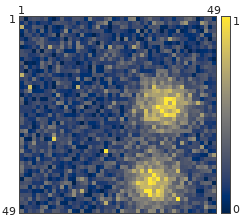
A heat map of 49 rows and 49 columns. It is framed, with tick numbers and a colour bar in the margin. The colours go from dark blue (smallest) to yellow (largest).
Overall the values sit about 30% of the way up the scale. There are two bumps. The ninth with the highest average is the middle right. Most values sit low, with a long tail of high ones. No single row or column stands out from its neighbours.
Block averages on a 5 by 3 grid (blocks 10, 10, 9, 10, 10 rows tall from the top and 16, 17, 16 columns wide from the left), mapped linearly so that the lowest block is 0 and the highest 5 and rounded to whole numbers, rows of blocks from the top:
000 / 012 / 015 / 022 / 033
